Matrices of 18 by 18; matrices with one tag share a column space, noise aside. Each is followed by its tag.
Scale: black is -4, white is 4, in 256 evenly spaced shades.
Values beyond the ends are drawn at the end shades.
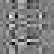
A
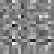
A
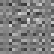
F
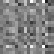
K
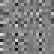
F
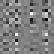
F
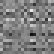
F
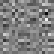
F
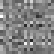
A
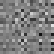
F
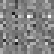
A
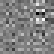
F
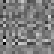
A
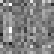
K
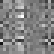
A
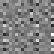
F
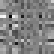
A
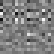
F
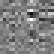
F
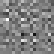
F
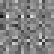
A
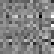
A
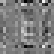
K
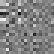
F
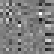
F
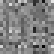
K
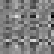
A
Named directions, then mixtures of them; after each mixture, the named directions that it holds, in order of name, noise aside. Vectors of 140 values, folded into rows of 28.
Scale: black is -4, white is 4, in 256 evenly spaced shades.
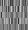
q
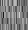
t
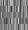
q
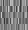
q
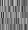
q, t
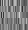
q, t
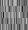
t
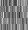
t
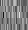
t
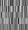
q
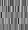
q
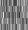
t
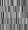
q, t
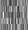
q, t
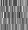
t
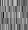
t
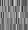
q, t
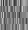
q, t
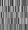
q, t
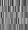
q, t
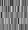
q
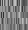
q, t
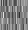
t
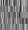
q, t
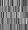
q, t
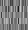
q
